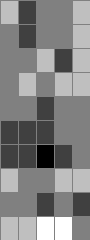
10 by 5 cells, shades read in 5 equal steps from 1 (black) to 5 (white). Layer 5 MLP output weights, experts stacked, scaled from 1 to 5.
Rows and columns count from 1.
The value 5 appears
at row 10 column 3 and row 10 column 4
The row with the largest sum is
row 10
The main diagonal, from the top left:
4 2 4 4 3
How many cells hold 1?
1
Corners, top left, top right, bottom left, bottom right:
4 4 4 3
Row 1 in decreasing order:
4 4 3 3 2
